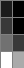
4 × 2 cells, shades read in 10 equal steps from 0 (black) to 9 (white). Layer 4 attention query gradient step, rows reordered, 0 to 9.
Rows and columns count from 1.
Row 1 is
1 0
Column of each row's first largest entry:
1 1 1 1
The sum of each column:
16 8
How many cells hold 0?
2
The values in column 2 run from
0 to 6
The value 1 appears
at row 1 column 1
